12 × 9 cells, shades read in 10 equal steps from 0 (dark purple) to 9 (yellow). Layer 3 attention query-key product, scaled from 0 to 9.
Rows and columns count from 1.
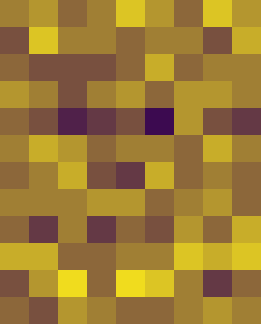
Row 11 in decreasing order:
9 9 8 6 5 4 4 3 2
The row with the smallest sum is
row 5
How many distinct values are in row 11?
7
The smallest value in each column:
3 2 1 2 2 0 4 2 2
